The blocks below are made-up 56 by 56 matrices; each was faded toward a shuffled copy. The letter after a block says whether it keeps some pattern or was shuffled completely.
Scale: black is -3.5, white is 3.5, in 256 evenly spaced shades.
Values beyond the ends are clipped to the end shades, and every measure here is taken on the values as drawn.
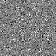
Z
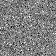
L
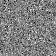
L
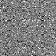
Z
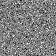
L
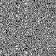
Z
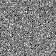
L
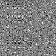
Z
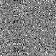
Z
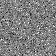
L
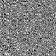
Z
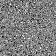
L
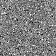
L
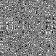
Z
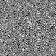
Z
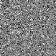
Z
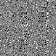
Z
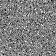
L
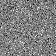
L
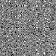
Z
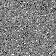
L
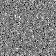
L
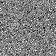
L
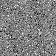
L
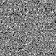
Z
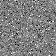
L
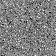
L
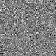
Z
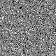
L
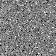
L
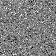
L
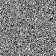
L
